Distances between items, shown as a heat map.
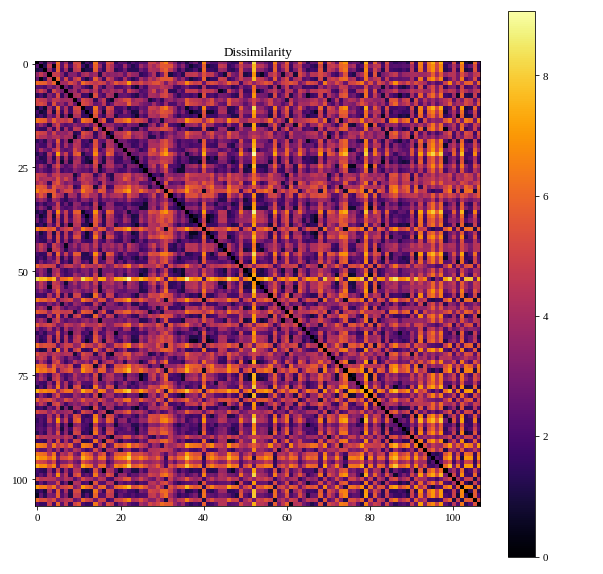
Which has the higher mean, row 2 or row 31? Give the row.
31
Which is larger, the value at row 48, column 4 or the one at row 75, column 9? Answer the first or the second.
the second
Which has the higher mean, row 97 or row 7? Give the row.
97
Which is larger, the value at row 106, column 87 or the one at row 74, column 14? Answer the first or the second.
the second
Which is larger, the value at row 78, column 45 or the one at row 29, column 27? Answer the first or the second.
the first
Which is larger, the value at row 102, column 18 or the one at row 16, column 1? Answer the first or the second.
the first
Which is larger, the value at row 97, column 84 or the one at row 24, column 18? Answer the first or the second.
the second
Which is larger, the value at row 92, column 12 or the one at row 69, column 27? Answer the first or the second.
the first
